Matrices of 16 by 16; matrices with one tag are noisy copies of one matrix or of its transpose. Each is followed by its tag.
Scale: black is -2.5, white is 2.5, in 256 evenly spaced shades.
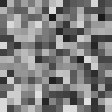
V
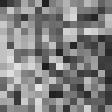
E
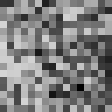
E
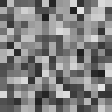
V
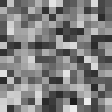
V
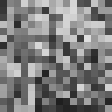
E
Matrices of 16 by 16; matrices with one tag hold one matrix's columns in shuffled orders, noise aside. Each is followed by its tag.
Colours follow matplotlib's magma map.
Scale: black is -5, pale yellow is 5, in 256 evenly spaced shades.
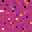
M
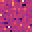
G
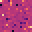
G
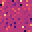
G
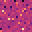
M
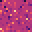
M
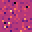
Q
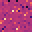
M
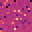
M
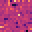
G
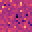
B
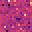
G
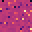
M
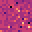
Q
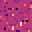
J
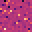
M
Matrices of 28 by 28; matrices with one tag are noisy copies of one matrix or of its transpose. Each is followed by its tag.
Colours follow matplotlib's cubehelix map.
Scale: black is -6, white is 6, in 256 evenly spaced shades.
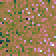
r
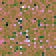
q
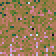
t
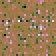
q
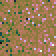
r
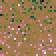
r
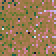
t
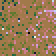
t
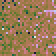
t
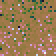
r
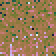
t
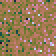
r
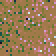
r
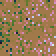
r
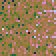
t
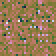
q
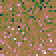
r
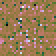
q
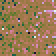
t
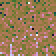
t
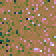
r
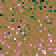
r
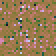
q
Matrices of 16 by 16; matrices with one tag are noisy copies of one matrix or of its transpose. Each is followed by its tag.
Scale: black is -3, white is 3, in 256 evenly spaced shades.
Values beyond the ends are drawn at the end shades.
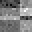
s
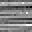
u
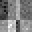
s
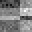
s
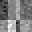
s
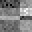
s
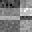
s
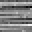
u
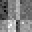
s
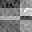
s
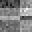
s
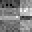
s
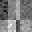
s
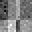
s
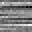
u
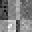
s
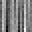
u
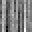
u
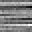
u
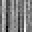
u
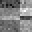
s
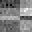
s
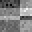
s
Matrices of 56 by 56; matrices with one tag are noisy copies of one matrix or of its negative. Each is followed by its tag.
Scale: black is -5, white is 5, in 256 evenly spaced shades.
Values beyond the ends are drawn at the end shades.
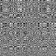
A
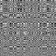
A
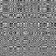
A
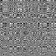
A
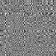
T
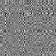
T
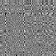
T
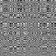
A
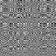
A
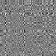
T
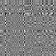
T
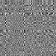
T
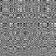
A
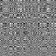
A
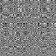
A
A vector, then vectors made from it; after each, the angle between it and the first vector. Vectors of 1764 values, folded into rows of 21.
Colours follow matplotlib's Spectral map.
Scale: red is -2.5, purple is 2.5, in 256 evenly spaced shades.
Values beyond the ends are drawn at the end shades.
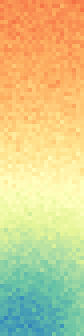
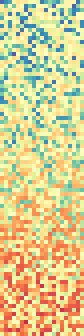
partly opposed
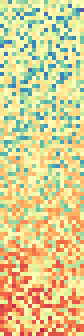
partly opposed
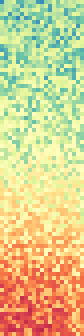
nearly opposite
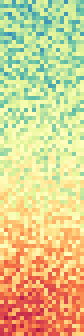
nearly opposite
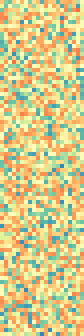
orthogonal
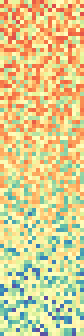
partly aligned
